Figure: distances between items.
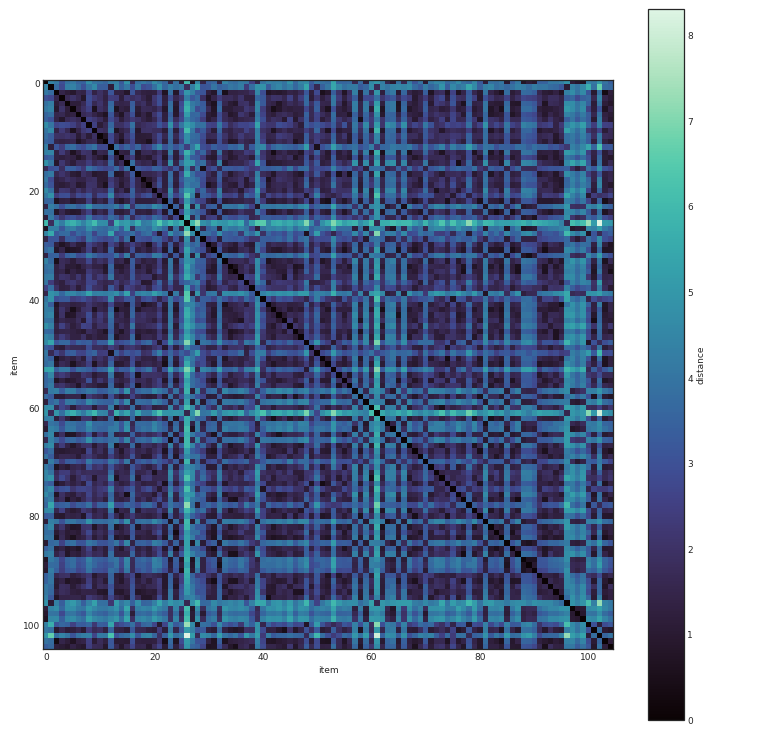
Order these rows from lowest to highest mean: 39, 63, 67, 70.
67, 70, 63, 39
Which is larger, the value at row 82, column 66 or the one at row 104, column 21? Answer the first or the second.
the first
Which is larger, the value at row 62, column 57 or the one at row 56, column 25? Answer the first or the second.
the first
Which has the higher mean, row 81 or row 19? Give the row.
81
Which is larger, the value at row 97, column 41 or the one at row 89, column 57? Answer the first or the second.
the first
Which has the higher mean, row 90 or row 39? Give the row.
39
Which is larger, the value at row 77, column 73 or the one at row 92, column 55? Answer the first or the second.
the first
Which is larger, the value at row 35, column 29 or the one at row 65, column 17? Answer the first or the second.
the first
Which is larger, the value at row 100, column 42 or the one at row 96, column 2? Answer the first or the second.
the second
